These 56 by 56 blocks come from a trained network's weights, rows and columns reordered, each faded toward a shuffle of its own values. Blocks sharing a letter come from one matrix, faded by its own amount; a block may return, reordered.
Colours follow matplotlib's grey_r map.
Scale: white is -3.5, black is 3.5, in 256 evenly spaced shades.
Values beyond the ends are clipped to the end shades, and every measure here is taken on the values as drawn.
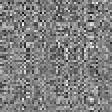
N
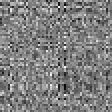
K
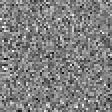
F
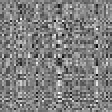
N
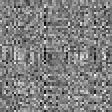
K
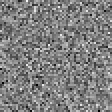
F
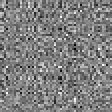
N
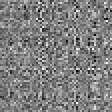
K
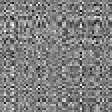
N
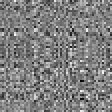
N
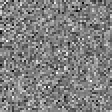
F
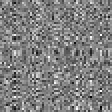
K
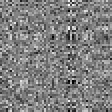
K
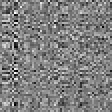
K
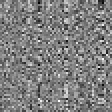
K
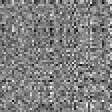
K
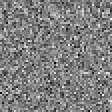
F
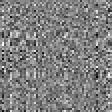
K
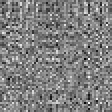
K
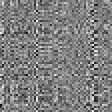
N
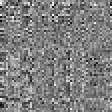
K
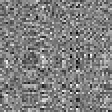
K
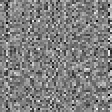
K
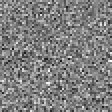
F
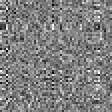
K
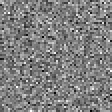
F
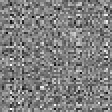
K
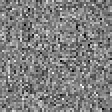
F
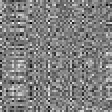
N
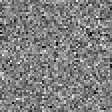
F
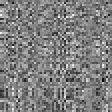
N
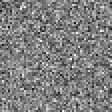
F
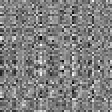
N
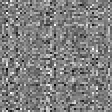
K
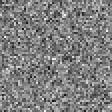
F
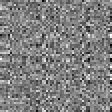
K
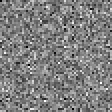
F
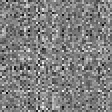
K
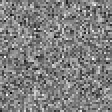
F
